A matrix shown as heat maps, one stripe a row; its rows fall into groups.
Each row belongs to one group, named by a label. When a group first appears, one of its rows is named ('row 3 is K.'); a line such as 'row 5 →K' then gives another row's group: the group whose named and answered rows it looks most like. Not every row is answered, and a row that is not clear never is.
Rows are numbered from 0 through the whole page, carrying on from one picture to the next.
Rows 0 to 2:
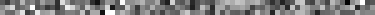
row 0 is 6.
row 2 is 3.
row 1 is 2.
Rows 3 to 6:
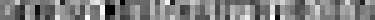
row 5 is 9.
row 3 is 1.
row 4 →9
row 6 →9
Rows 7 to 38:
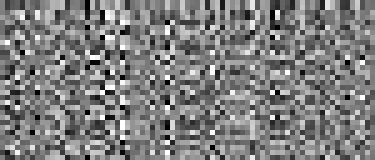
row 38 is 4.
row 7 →4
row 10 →3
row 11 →6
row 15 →6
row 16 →6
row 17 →9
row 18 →1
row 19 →6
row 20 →4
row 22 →1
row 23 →6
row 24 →3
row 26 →6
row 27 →6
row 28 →1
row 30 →9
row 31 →6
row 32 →6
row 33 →4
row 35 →1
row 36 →2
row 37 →1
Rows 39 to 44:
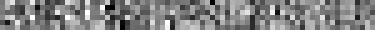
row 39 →2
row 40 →9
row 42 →2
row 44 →1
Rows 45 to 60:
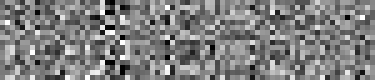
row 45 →9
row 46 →1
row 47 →9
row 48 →6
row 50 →9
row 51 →3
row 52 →1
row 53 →6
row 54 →2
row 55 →2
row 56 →6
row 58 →1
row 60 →2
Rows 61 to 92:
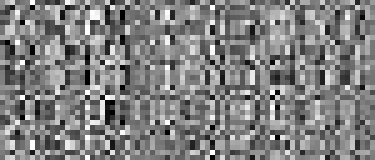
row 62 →4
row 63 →1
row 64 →1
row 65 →9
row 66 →2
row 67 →2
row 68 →1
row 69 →1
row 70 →4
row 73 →3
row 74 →1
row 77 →4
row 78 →1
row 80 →3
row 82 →9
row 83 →9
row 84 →9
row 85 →1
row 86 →2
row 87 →6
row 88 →9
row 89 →2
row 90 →2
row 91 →4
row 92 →2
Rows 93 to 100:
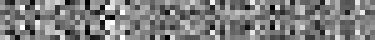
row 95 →6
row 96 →9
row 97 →3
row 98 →3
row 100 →6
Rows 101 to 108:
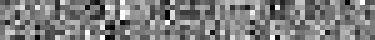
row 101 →6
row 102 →3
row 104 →6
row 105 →1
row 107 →2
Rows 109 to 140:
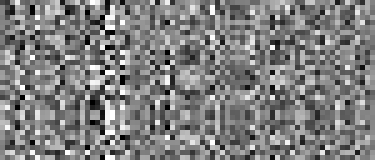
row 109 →1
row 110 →4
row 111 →4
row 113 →6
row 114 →3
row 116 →4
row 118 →9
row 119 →6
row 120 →2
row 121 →6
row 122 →1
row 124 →1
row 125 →1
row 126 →3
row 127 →6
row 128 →9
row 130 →6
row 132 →3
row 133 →6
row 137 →4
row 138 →4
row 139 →2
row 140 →3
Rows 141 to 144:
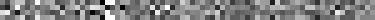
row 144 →3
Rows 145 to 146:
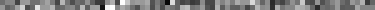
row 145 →6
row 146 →3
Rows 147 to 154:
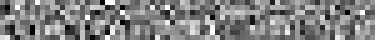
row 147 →3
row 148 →1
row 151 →1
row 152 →4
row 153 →4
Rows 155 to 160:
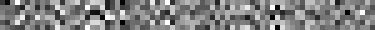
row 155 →1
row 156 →9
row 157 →6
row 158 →3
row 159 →1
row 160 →9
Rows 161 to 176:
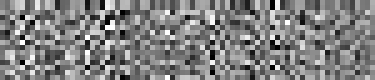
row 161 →3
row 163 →1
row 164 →9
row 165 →4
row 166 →3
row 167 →1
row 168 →9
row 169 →3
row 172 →2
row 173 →9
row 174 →3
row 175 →2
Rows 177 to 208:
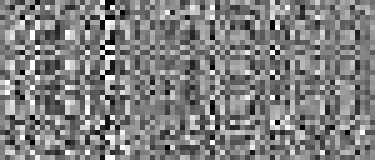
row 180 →9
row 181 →3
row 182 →3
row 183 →2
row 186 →3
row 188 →3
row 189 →2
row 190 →2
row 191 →9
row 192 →3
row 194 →2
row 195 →6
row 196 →9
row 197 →2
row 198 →2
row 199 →2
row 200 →4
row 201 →9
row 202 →4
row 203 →6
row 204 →3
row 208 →3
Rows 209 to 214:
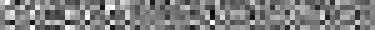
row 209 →6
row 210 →3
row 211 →2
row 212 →2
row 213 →4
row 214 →2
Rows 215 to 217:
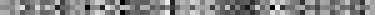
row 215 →1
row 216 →3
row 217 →1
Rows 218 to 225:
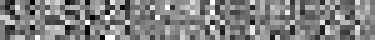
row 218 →4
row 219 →1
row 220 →4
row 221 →6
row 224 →4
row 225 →3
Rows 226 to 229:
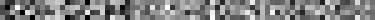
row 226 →4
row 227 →1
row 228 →9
